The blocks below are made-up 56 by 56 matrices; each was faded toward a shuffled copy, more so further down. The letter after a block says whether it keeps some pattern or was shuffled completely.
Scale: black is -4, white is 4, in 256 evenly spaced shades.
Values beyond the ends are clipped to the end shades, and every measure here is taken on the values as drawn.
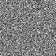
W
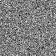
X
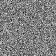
X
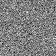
X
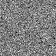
X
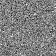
X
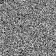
X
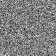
X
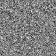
W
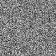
W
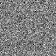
W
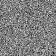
X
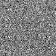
W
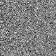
W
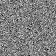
X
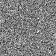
X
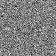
W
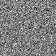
W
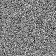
X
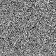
X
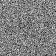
X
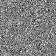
W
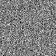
W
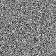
W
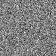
X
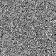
W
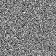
W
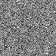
W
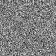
W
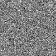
W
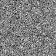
X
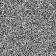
X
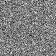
W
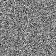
X
